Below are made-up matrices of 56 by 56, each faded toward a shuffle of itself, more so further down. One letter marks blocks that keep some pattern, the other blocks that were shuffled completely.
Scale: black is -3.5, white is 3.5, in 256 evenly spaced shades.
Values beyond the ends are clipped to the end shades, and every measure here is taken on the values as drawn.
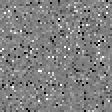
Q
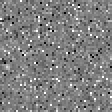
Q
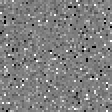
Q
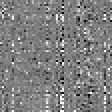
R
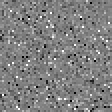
Q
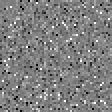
Q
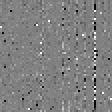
R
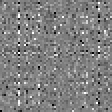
R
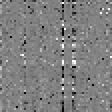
R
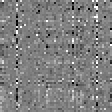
R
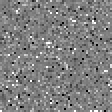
Q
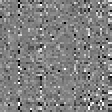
R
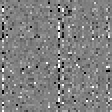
R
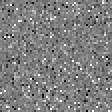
Q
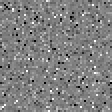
Q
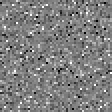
Q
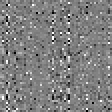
R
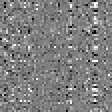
R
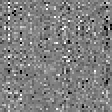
R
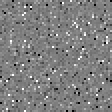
Q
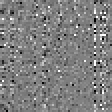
R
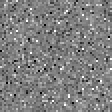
Q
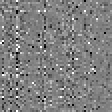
R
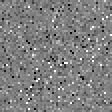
Q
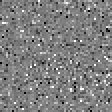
Q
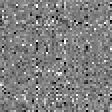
R
